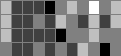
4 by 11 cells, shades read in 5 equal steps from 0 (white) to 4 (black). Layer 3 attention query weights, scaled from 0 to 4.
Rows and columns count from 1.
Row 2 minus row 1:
0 0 0 -1 -1 -1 1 1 1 1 0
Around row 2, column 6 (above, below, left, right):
2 4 3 2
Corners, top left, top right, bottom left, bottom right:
1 1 2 2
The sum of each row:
22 23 26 27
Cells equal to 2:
14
